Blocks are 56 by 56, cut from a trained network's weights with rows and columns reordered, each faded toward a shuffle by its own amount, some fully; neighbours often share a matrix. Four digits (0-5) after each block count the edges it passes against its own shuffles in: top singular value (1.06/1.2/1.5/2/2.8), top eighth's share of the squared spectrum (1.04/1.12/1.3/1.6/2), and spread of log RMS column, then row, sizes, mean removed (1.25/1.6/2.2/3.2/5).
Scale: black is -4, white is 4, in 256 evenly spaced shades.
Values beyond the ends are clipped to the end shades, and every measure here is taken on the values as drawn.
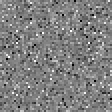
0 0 0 0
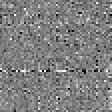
3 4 2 2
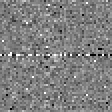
3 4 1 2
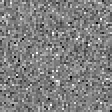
1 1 0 0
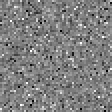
0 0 0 0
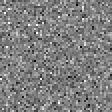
1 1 0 0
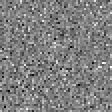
0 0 0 0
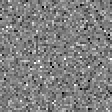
0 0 0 0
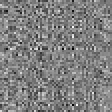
4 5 3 3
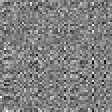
4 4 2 3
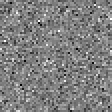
1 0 0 0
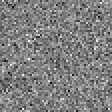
0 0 0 0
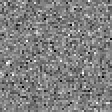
1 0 0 0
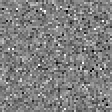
1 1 0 0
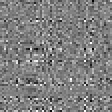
4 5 3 3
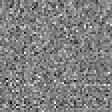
3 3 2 1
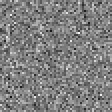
1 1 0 0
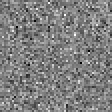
3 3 1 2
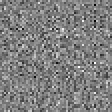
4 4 2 2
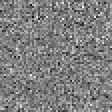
2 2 0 1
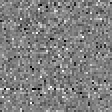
3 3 0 1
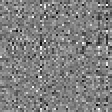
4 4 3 2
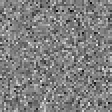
2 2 0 0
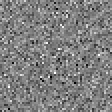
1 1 0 0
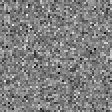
2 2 1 0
